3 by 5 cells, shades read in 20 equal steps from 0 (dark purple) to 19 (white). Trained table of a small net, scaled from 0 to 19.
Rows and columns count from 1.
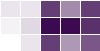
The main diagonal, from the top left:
17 16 4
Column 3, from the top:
4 0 4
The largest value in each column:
19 17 4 11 6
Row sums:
52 37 57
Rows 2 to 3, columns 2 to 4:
16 0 0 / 17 4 11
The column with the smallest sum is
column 3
